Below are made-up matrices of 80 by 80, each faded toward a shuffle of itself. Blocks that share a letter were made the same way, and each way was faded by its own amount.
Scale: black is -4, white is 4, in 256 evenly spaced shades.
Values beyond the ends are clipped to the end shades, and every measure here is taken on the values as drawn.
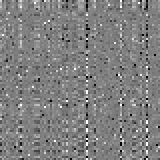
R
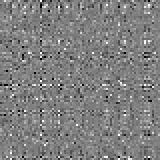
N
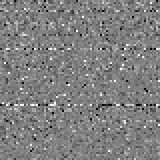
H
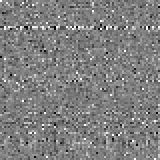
H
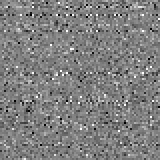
H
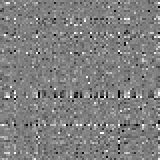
N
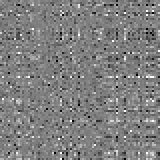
N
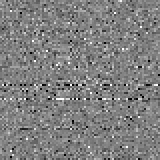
H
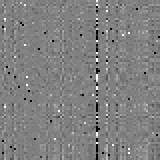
R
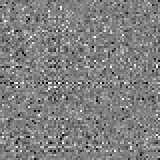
H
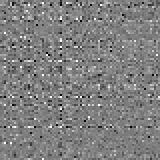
N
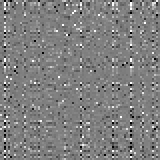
R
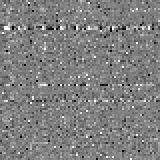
H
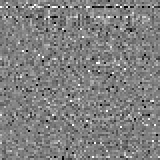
H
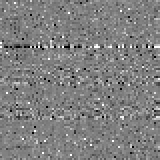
H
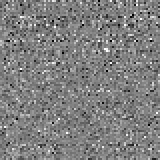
H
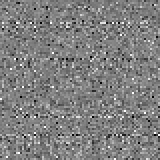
H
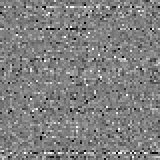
H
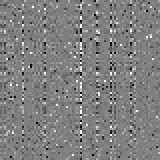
R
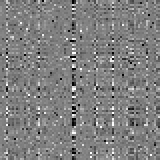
R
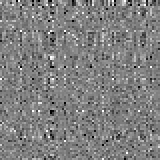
N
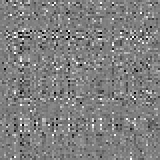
N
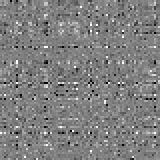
N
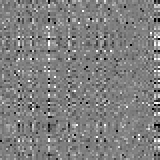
R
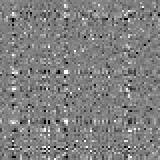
N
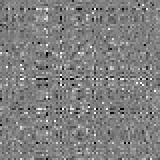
N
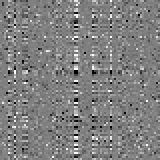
R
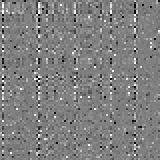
R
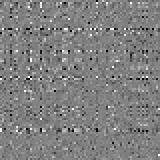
N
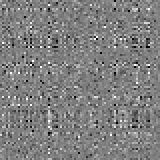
N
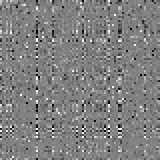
R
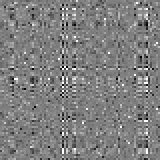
R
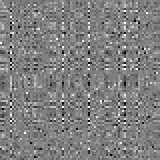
R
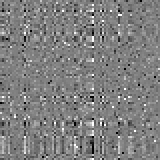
R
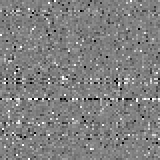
H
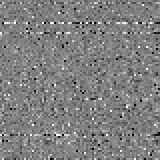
H
